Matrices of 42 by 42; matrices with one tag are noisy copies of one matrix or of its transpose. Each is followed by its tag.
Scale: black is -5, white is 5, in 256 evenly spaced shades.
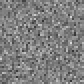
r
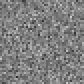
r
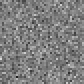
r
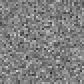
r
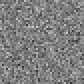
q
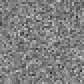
r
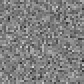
q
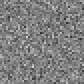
q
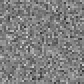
q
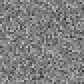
q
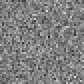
r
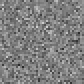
q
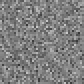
q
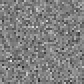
q
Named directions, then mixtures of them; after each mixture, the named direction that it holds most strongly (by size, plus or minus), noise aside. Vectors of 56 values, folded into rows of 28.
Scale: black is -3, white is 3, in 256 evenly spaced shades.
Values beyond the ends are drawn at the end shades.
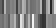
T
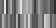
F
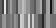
T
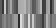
T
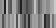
F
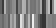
T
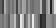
T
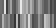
F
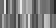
F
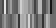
F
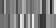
T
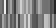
F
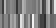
T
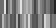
F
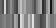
T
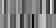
T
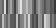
F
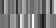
T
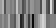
T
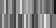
F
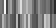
F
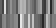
T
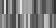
F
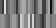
T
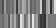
T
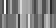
F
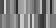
T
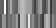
F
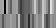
F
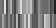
F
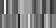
F
